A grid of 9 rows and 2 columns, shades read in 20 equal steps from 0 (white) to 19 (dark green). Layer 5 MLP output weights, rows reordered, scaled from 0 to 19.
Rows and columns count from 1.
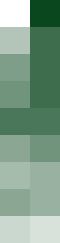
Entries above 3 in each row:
1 2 2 2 2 2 2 2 1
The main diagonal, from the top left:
0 15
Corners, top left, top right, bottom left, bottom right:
0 19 4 3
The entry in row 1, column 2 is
19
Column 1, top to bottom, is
0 6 10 11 14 9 7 9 4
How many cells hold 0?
1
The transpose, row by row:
0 6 10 11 14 9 7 9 4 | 19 15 15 15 14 11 8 8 3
